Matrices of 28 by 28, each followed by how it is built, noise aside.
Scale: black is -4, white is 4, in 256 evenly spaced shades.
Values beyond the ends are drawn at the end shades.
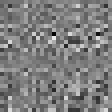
low rank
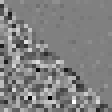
lower triangular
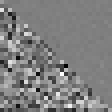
lower triangular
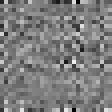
low rank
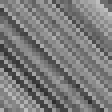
Toeplitz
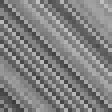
Toeplitz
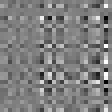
low rank
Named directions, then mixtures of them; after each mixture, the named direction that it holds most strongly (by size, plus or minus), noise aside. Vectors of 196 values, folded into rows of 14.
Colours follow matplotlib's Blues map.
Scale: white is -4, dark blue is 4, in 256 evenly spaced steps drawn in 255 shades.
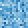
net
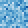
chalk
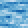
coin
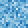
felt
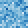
chalk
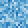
felt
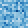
net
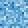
chalk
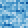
coin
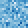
felt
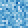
net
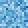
chalk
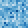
net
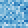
chalk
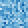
net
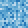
net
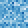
chalk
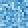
chalk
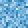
felt
